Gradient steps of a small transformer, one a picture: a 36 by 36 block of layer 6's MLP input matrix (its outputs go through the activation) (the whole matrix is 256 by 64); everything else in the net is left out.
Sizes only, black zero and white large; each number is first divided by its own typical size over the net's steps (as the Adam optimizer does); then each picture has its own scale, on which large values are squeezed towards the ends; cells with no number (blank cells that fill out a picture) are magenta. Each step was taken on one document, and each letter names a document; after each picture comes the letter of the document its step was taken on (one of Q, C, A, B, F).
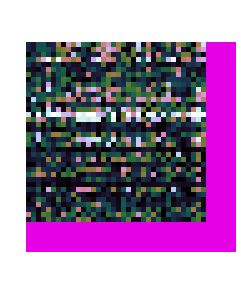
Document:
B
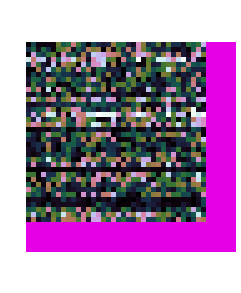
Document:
B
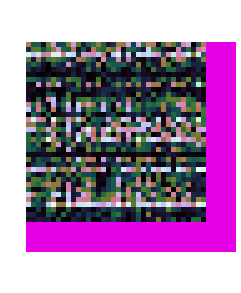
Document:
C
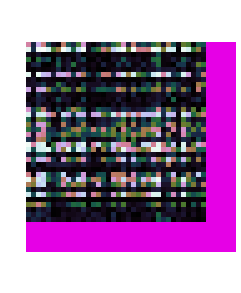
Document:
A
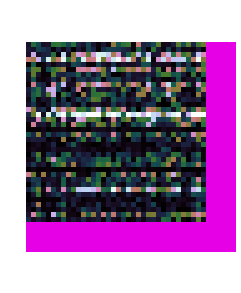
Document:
B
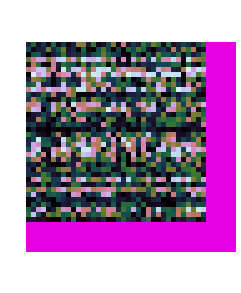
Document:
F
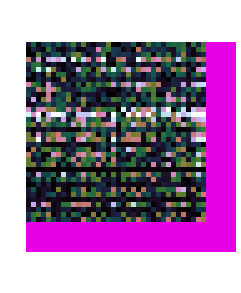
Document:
B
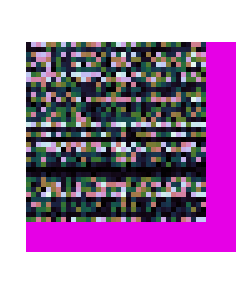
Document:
A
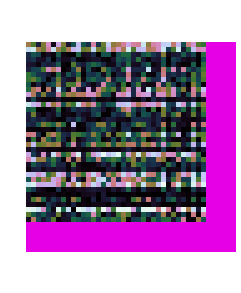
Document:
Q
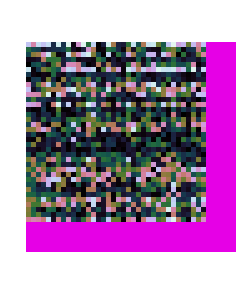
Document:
Q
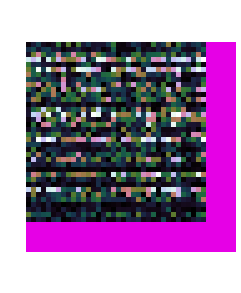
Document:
B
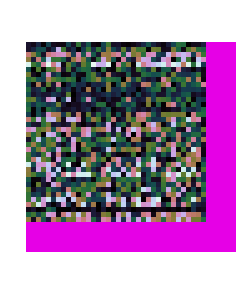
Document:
C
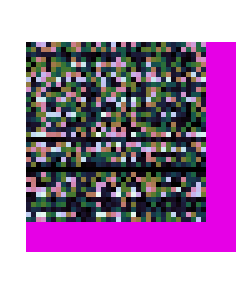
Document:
A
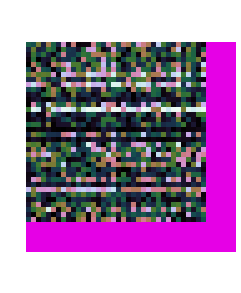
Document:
F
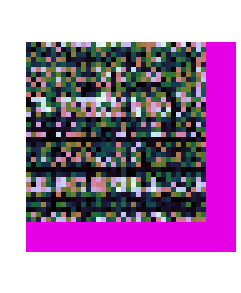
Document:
A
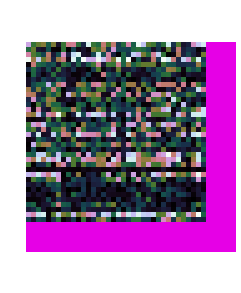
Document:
B
